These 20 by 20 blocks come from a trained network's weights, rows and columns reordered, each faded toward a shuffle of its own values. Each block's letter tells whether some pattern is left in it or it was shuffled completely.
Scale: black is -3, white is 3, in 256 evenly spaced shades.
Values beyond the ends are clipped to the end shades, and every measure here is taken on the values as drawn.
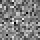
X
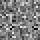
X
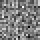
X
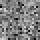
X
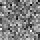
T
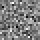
T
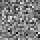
T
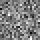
T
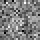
T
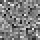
T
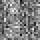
X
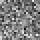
T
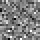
T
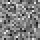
T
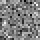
T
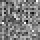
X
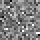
T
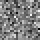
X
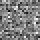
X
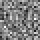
X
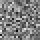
X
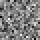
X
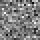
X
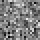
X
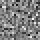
T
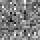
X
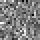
T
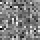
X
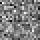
X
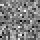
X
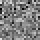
X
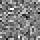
X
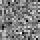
T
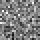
T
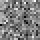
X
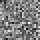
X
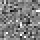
T
